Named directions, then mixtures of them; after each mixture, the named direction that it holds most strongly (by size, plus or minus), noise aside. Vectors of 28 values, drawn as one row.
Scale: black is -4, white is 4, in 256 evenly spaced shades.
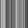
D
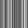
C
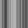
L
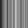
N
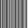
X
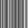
X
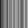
N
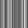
C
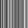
X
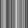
D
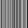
X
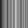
N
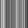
D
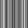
C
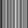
N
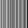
X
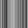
L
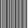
X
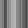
L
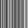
X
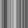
L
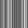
C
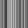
L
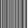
X
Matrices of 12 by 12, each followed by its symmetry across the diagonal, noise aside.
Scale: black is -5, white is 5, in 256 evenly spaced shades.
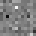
antisymmetric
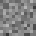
symmetric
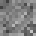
symmetric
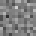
antisymmetric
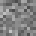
neither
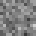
antisymmetric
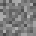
symmetric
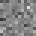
neither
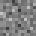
antisymmetric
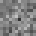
symmetric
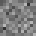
symmetric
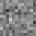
neither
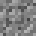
symmetric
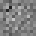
symmetric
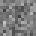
neither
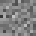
neither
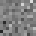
antisymmetric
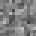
antisymmetric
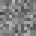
antisymmetric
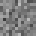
neither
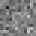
symmetric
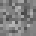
antisymmetric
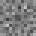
symmetric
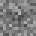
neither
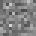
neither
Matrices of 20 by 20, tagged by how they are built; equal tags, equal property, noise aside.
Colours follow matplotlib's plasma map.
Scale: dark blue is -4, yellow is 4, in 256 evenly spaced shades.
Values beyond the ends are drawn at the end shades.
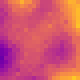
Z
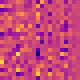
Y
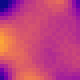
Z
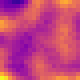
Z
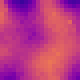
Z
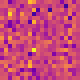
Y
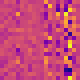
Y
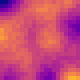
Z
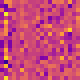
Y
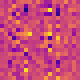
Y
